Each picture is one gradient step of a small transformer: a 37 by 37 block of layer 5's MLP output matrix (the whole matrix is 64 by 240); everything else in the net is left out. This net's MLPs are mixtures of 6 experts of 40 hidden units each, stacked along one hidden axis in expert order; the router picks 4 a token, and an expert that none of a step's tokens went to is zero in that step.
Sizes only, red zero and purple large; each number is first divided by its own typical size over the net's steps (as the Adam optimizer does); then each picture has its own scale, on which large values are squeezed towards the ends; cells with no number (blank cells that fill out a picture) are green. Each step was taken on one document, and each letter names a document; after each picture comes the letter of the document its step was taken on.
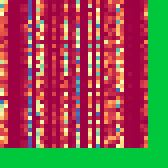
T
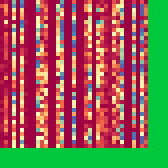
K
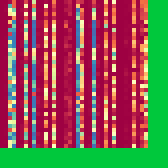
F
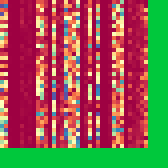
T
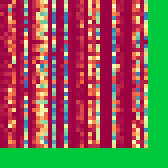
F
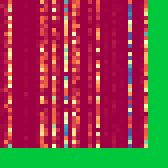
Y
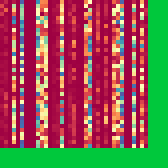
K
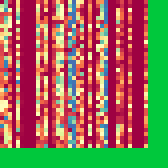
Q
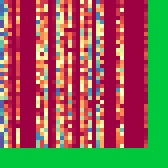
Q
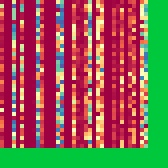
K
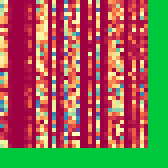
T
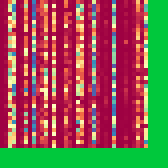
F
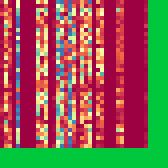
Q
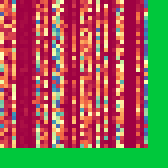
Q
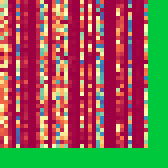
Q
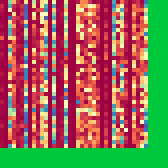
F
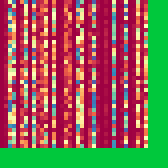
F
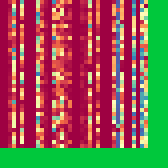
K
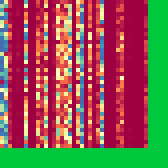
Q
